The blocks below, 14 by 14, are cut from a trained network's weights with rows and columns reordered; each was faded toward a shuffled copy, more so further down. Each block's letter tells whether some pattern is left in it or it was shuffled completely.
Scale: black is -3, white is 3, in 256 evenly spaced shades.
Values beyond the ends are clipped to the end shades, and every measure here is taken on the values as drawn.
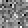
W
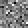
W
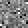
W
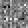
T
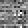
T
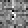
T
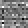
T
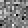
W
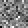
W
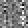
T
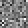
T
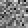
W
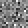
W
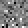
W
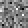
W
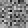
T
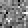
W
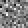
T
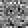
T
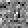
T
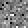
W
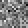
W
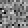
W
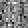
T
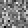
W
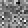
T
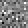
W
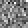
T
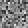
T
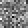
W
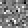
W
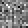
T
